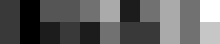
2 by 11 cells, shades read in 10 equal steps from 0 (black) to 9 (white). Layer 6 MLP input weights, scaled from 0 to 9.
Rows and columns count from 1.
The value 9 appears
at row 1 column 11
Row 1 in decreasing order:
9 6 6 4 4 4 3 3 2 1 0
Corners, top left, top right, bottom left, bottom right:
2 9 2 7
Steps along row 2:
down up up down up down same up down up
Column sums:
4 0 4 5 5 10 3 6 12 8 16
